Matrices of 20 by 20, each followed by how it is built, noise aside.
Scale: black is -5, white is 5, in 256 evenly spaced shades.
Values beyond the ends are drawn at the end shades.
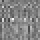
low rank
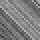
Toeplitz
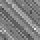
Toeplitz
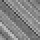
Toeplitz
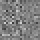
low rank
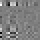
low rank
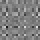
low rank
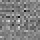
low rank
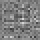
low rank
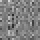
low rank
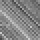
Toeplitz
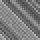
Toeplitz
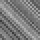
Toeplitz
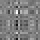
low rank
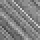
Toeplitz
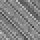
Toeplitz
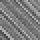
Toeplitz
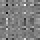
low rank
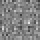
low rank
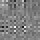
low rank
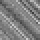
Toeplitz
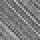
Toeplitz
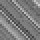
Toeplitz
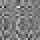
low rank
